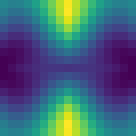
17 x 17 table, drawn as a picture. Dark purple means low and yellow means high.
No seam splits the table. No overall slope runs across the table. No lone cell stands out from its neighbours. Its left and right halves mirror each other, and so do its top and bottom.
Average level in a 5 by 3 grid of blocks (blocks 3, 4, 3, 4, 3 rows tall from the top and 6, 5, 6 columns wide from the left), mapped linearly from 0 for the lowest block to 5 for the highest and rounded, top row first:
252
131
010
131
252
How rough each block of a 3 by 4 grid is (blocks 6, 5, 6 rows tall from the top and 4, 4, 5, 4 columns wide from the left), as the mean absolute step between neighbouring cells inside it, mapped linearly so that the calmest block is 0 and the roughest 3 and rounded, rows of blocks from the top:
1331 | 0110 | 1331
